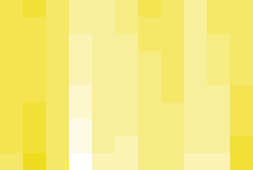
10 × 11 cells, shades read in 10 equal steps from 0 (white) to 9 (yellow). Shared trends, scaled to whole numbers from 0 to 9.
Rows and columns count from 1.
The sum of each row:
63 61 58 57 57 56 56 55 55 51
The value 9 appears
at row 10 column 2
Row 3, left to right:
7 7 6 3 4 4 6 6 4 5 6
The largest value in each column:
7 9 6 4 4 5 7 6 4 6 8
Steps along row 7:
up down down up same up same down same up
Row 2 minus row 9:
0 -1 0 3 0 2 1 1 0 2 -2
